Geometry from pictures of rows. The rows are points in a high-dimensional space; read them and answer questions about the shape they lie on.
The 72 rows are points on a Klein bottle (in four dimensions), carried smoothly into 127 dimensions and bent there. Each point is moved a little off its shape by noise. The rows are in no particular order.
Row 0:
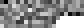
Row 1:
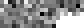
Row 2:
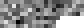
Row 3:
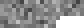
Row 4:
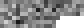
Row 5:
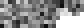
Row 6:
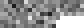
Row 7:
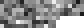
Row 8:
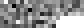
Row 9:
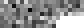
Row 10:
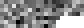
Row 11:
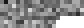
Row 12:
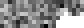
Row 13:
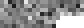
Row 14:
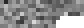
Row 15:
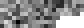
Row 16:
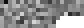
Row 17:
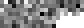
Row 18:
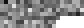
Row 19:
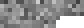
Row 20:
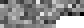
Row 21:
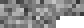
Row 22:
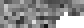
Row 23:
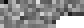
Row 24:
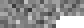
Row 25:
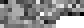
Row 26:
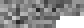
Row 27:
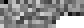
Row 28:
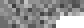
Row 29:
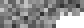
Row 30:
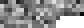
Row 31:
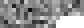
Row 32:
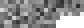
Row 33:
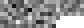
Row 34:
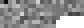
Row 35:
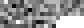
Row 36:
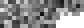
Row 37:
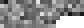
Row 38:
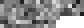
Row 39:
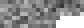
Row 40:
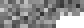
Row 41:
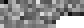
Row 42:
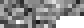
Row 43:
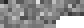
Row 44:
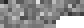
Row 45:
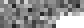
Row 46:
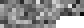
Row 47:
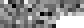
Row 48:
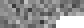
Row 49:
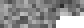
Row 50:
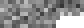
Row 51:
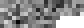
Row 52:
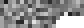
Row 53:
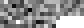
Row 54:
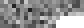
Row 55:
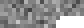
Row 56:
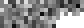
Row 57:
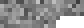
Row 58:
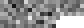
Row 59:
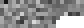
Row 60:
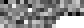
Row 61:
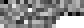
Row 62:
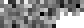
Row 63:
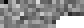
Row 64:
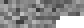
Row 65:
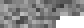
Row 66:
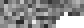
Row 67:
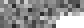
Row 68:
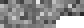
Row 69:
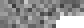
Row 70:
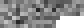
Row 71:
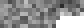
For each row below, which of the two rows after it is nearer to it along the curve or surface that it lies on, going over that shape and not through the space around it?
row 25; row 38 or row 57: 38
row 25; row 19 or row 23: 23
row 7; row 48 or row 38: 38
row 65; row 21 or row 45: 45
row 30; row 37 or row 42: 42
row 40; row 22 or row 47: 22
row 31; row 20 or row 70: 20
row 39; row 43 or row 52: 52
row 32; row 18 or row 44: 18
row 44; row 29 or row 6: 6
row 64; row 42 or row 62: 62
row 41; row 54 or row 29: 54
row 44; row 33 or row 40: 33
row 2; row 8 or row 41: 41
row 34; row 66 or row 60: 66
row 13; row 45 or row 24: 24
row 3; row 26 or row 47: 47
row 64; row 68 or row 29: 29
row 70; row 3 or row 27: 27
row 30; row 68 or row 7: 7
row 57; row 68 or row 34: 68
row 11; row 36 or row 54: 36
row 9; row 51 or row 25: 51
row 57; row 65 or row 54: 54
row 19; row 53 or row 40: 53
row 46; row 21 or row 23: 23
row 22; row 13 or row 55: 13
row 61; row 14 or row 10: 14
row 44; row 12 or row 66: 66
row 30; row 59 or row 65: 59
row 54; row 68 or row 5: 68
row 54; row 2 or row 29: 29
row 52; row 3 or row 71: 71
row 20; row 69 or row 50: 69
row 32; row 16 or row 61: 16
